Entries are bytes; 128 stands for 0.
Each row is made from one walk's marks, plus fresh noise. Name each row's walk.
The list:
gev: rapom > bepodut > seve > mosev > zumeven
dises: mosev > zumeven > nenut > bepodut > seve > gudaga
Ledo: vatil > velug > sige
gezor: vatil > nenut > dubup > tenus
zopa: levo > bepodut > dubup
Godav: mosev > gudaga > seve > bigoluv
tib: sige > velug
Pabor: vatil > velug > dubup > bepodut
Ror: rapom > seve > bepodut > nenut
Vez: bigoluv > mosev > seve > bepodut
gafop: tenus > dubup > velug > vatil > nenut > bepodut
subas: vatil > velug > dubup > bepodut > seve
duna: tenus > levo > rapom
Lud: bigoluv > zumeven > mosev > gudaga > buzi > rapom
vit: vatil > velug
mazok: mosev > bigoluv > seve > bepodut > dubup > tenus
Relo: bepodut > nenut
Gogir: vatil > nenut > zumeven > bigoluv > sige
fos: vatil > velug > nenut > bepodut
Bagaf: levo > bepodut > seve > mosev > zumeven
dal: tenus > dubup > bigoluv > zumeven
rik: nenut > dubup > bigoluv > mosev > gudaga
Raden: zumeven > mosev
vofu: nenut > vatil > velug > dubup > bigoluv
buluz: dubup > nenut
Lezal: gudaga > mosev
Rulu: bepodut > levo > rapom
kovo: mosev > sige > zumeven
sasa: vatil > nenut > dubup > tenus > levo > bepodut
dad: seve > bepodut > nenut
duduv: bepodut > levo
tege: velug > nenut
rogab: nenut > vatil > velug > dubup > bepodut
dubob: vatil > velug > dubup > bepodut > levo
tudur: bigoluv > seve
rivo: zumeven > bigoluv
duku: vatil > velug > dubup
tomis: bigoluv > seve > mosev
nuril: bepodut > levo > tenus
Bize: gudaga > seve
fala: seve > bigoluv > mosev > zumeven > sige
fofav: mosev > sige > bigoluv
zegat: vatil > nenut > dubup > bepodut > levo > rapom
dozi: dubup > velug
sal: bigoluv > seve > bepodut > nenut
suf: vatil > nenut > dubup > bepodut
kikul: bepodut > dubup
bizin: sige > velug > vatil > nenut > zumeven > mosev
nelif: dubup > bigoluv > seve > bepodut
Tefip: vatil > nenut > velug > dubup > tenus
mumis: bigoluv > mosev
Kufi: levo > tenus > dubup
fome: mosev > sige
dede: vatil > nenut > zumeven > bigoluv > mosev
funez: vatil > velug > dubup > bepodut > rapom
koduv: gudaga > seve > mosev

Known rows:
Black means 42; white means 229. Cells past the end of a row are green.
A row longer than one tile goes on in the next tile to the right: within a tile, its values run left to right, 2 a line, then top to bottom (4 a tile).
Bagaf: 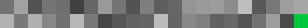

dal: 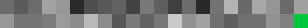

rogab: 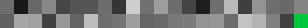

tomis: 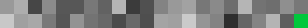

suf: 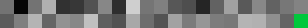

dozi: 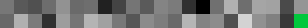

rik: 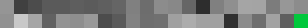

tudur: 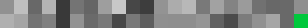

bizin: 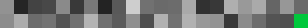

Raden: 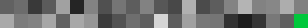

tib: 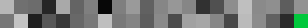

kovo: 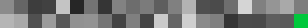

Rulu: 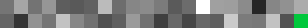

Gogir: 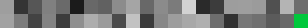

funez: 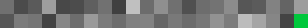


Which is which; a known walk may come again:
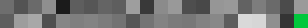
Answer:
subas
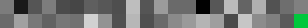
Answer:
vofu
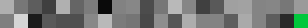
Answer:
tib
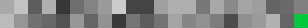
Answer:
tudur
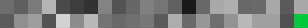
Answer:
kikul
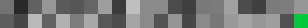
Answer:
zegat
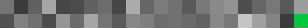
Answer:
funez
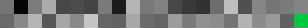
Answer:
suf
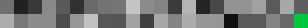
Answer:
dede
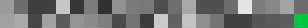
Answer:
kovo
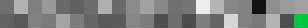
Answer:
Rulu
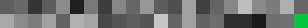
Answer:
Raden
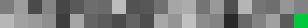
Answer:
tomis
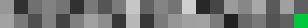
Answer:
Gogir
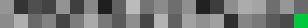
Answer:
bizin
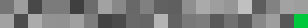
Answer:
Bagaf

